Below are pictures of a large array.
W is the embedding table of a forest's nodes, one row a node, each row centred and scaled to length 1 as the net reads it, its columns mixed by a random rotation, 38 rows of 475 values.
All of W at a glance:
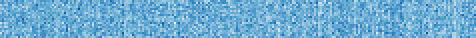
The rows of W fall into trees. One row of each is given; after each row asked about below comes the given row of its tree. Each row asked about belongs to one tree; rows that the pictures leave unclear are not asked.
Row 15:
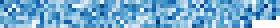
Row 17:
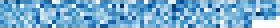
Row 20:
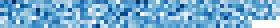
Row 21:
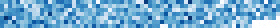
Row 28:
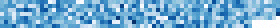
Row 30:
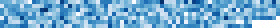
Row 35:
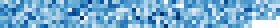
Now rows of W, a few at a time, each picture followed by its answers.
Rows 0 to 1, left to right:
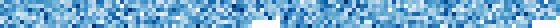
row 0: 20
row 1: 21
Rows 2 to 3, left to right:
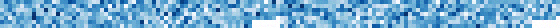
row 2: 17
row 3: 20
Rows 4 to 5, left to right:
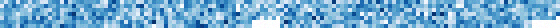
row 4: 35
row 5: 35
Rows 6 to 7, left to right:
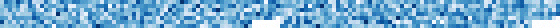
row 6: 17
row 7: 28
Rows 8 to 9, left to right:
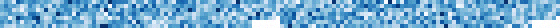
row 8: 17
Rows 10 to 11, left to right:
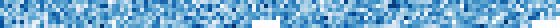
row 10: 15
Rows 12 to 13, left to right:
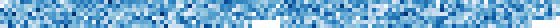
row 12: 35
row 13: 20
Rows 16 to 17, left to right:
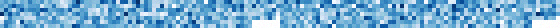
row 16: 20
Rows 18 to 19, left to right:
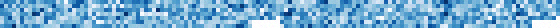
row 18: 20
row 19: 21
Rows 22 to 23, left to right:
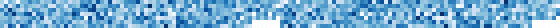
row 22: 35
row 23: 35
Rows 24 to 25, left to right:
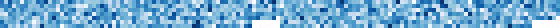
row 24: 15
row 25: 30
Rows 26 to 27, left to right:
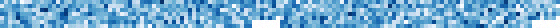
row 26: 30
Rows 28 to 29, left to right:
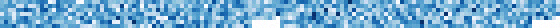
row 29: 17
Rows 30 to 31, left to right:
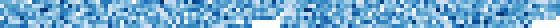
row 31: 28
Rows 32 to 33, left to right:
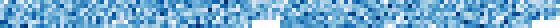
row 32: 35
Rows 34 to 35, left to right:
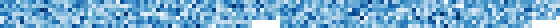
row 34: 20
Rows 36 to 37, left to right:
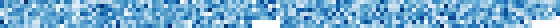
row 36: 15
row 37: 28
